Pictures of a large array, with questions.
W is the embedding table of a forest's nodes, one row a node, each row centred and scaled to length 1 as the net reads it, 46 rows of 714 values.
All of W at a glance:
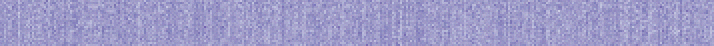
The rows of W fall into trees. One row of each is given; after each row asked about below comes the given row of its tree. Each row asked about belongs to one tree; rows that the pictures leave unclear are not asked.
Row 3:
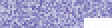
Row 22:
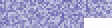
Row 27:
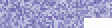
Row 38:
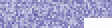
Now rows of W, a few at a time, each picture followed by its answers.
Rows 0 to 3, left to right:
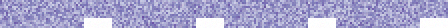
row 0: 22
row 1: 27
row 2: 3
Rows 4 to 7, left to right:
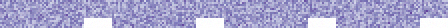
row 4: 22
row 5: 38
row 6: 22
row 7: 22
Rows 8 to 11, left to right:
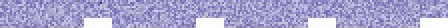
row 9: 22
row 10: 3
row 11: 3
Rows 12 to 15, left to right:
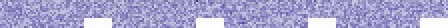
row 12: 27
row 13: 3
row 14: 22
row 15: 27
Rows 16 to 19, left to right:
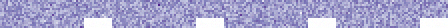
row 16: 27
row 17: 3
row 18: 38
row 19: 3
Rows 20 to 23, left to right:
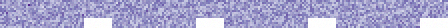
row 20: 22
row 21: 27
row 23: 27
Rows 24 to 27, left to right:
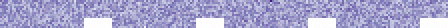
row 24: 3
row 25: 22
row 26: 27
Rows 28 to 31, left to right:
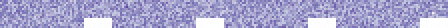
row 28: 3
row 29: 27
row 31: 3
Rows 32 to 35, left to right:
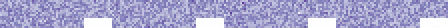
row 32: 27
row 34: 22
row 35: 3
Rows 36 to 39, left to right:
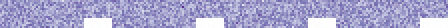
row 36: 27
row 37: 3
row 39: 3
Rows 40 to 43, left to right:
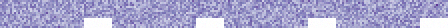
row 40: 3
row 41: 22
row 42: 3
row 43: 27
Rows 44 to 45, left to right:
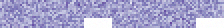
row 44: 27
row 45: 22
